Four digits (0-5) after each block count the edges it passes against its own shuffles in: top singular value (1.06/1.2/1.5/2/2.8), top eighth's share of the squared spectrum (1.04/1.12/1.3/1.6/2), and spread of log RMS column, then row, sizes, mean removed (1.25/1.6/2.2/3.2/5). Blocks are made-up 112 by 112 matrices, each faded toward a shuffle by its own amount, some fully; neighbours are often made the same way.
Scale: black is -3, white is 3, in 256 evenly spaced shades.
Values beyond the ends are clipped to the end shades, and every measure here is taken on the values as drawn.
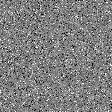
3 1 0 0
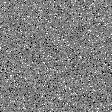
1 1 0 0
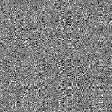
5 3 3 2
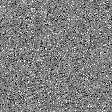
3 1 0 0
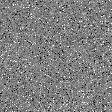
2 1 1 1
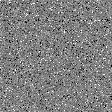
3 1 0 1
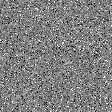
2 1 0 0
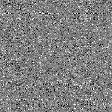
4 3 1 2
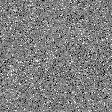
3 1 0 1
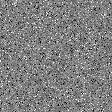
0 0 0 0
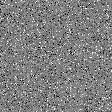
0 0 0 0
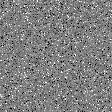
0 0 0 0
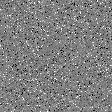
0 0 0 0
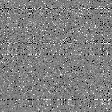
4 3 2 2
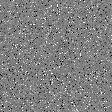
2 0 0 0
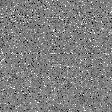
3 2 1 1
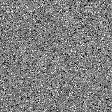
2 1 0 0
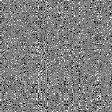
4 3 3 1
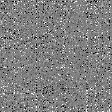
2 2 3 2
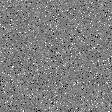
0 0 0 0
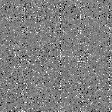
2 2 2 2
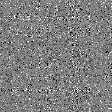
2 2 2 2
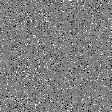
3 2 2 1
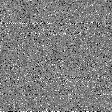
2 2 0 3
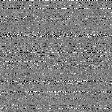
2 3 0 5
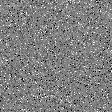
0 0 0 0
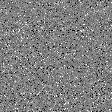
1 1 0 2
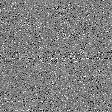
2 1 0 2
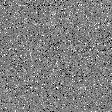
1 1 0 2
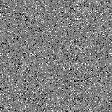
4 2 1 1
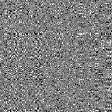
5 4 3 3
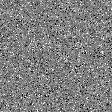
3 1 0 0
